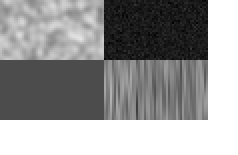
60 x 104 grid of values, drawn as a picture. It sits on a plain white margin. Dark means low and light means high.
The table splits into 2 rows of 2 panels. Panel 1,1: high, blotchy. Panel 1,2: very low, fine-grained, faint in contrast. Panel 2,1: low, flat. Panel 2,2: middling, streaked downward.
